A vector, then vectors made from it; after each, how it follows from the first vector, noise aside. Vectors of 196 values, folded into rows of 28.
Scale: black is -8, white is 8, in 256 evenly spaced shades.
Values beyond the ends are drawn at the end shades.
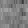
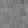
shrunk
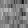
scaled up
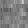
negated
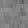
shrunk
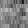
scaled up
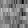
scaled up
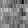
scaled up
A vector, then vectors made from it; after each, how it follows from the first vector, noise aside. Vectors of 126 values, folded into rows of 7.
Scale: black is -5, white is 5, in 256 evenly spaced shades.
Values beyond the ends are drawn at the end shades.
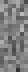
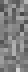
negated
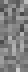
negated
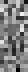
scaled up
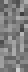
negated
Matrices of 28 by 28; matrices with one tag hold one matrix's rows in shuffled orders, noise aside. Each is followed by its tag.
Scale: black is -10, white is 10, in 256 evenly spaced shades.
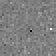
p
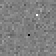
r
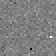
p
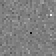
p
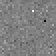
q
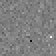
p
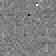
r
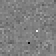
r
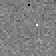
r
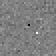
r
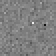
q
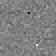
r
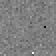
q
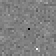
r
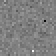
q
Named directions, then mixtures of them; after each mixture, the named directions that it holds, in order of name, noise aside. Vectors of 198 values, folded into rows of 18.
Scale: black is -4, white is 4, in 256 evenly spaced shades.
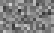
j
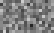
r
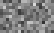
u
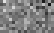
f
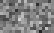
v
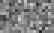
v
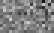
f, u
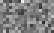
r, u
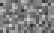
f, r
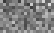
f, r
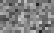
v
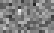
j, u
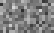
f, r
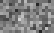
v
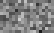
v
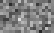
v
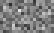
j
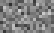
j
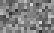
r, v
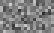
j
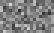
j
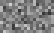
j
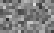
u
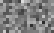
r, u
